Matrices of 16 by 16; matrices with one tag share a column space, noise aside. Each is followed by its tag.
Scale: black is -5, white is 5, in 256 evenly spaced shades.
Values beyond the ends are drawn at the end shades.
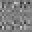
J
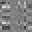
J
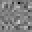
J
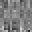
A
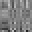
A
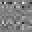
J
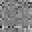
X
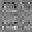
J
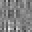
A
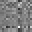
X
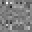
J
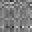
X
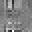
A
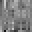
A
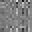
X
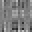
A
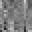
A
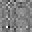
X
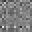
X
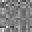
X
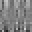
A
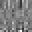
A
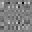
J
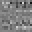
J
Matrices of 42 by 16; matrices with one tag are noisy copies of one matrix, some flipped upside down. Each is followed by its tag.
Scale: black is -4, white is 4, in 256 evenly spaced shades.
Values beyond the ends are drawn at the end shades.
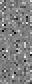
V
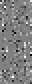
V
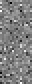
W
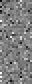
W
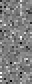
W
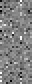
W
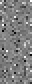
V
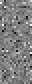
V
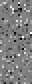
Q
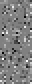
V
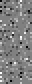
W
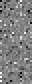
W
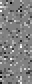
W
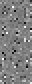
V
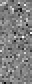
Q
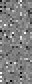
W
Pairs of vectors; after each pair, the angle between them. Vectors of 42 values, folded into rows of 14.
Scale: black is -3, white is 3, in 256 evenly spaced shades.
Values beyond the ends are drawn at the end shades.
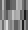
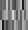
orthogonal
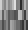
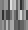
partly aligned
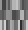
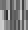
orthogonal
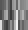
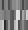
partly aligned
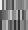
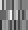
nearly parallel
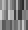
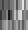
nearly opposite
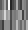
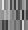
partly aligned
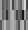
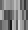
orthogonal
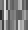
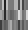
partly opposed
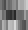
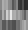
nearly opposite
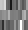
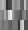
partly aligned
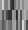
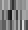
nearly parallel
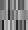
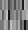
partly aligned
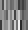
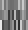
nearly opposite
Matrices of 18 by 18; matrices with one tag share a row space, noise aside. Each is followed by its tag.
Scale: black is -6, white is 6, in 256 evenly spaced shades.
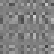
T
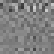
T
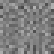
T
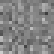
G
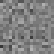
G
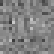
G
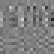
T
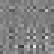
T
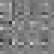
G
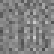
T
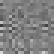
G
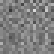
T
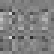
G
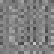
T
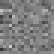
G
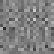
T
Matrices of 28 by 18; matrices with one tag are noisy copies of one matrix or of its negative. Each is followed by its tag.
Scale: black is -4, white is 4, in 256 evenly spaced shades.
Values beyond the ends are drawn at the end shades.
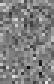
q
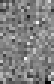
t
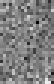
t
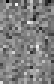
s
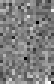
t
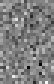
q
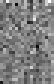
s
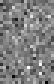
q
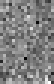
t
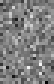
q
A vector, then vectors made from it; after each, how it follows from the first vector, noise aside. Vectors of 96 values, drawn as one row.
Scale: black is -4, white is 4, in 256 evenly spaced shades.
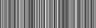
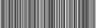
wrapped around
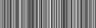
reversed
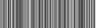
wrapped around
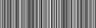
reversed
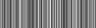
reversed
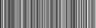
wrapped around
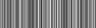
reversed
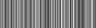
wrapped around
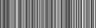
wrapped around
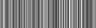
wrapped around
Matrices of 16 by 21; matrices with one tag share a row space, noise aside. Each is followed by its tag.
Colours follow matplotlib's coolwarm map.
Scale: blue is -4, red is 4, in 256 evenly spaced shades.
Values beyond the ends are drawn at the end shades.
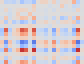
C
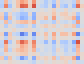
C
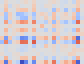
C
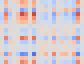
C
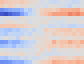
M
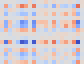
C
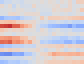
M
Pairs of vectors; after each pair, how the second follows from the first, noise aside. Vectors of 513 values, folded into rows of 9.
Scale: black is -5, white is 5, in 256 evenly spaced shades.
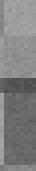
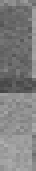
reversed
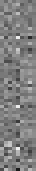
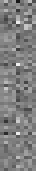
reversed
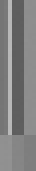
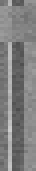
wrapped around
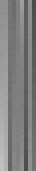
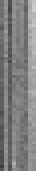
reversed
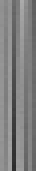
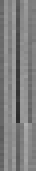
wrapped around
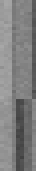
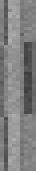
wrapped around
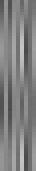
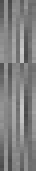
wrapped around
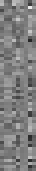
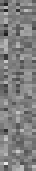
reversed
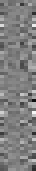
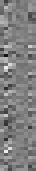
wrapped around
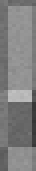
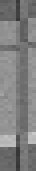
wrapped around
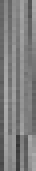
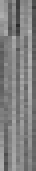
reversed
